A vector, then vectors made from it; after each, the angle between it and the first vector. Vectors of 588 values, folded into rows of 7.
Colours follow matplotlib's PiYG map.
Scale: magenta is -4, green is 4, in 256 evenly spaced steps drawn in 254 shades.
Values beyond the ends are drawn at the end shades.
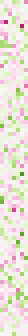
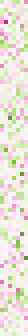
nearly parallel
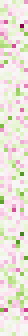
nearly parallel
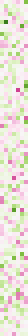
nearly opposite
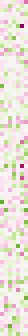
partly aligned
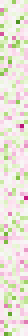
orthogonal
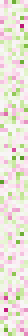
partly aligned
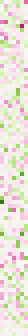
nearly parallel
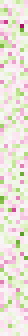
nearly parallel
